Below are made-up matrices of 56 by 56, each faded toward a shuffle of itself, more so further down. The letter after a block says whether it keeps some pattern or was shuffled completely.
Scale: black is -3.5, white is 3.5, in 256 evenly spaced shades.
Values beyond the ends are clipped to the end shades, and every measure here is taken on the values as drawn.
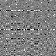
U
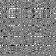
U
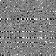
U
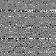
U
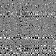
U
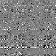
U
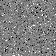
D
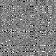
U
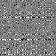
U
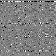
U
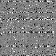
U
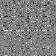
U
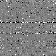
U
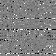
U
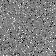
D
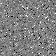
D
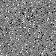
D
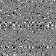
U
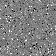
D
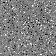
D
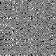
U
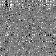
U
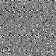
U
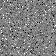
D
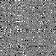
U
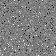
D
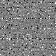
U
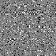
U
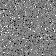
D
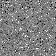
D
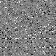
U
